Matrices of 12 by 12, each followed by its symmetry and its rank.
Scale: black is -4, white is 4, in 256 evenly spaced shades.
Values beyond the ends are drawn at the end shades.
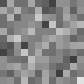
symmetric, full rank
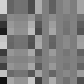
neither, rank one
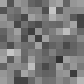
symmetric, full rank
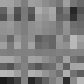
neither, rank two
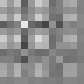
symmetric, rank two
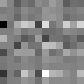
neither, rank two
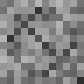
symmetric, full rank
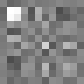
symmetric, rank two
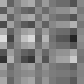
neither, rank one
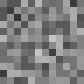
symmetric, full rank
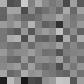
neither, rank two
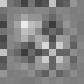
symmetric, rank two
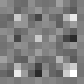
symmetric, rank two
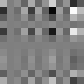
neither, rank one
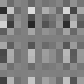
neither, rank one
